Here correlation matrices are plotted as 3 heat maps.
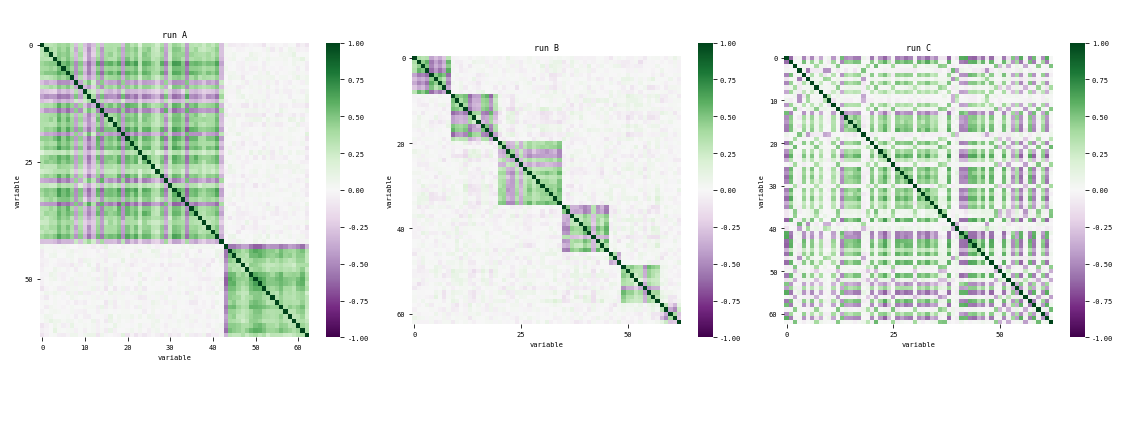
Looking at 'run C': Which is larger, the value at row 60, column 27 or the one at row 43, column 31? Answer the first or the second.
the second
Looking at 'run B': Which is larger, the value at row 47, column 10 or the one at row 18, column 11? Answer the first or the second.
the first
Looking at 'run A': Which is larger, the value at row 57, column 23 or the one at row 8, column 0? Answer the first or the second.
the first
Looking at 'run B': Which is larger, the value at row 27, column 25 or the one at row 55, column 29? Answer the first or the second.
the second
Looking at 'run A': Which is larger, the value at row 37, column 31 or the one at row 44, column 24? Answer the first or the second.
the first
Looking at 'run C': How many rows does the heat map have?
63
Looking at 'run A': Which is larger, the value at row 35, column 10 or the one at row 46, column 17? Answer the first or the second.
the second
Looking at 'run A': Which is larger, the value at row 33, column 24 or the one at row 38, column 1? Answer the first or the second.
the first
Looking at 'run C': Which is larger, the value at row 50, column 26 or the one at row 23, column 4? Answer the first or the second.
the second
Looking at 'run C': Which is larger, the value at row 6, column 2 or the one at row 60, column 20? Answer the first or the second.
the second
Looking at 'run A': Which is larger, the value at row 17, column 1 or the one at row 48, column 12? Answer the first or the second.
the first
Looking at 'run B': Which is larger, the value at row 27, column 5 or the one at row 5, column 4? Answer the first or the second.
the second
